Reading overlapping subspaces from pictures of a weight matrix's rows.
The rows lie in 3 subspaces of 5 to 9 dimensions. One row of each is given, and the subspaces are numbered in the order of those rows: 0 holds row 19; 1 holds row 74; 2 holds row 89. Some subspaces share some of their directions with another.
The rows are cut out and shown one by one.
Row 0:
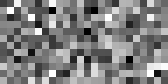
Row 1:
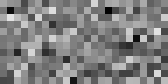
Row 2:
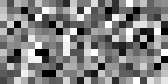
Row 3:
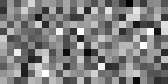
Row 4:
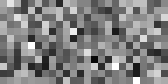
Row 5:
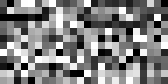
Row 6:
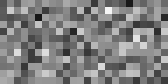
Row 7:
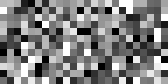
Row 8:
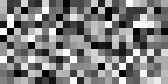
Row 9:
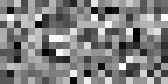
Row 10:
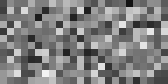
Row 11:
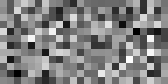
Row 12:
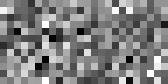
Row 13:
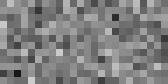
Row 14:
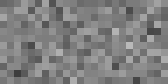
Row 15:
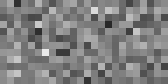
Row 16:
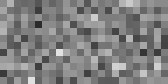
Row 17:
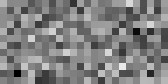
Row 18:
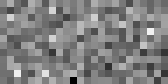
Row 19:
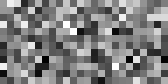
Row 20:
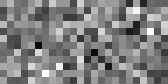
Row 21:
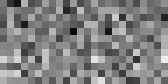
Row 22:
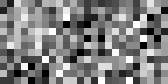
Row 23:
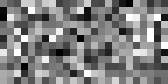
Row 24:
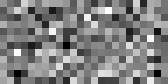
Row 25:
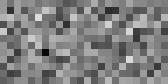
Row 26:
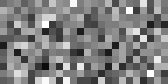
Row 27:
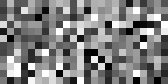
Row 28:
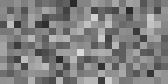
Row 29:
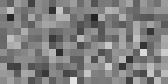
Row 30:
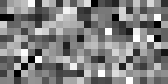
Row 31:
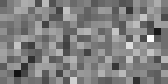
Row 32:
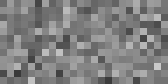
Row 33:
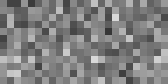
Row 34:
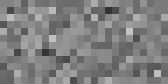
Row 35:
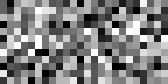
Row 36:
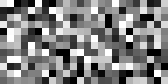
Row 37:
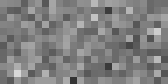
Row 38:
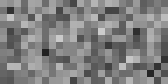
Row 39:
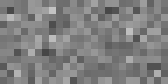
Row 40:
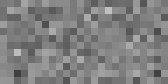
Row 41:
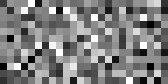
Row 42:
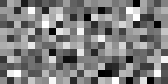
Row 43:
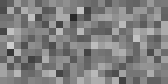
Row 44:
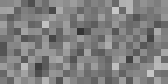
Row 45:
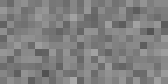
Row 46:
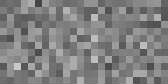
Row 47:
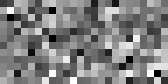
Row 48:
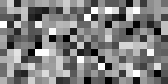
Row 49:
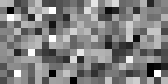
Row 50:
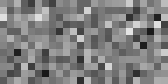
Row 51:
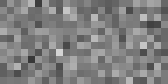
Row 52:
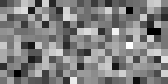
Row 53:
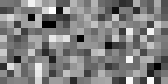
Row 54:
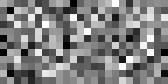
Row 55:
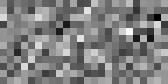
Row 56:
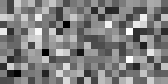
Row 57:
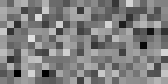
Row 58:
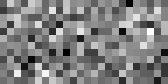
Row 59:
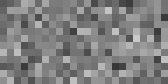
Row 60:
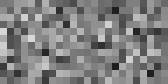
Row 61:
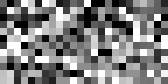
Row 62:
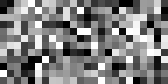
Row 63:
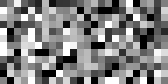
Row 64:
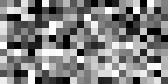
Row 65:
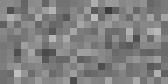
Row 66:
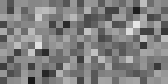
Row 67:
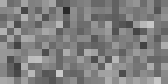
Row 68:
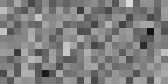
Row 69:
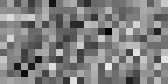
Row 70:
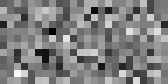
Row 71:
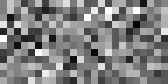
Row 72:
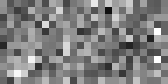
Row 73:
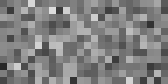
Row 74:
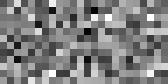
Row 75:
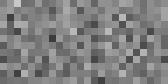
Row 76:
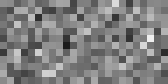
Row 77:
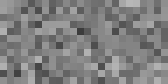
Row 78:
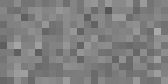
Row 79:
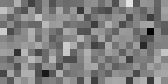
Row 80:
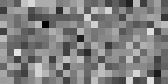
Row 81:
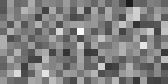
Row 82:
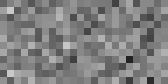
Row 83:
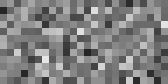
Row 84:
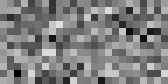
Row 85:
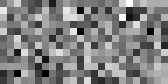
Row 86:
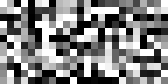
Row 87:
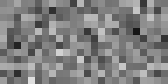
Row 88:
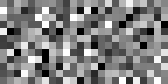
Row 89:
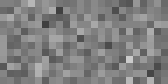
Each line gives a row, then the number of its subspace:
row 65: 1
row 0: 1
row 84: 1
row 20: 0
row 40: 2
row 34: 2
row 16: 0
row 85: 0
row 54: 2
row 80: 2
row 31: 0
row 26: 1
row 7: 1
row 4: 0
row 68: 2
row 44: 1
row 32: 0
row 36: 1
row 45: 1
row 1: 1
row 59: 1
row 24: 2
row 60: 2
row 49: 1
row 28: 1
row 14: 0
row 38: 0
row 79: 2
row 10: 1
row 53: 2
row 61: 0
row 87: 1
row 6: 1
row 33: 0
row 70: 1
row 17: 1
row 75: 0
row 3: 2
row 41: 0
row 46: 0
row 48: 1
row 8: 0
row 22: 1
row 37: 0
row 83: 1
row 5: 0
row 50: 0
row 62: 1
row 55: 0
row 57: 2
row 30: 0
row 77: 0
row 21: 0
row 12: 1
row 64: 0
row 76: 2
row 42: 2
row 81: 2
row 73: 0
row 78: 0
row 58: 0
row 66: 1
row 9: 1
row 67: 0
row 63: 2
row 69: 0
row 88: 1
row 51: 0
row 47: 1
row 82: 2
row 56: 1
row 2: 2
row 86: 1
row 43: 1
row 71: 0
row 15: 1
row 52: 0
